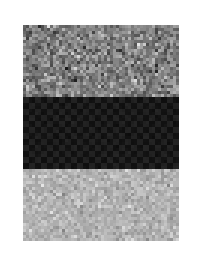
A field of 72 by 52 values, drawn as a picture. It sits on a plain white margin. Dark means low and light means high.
The table splits into 3 rows of 1 panel. Panel 1,1: middling, fine-grained, strong in contrast. Panel 2,1: very low, checkered, faint in contrast. Panel 3,1: high, fine-grained.
